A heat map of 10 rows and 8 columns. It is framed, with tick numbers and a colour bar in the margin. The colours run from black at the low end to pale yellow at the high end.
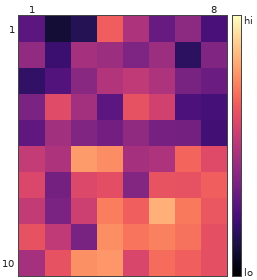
Ninth with the lowest average: top left. Seam: horizontal, 50% of the way down, the bottom part higher. Calmest part: bottom right.
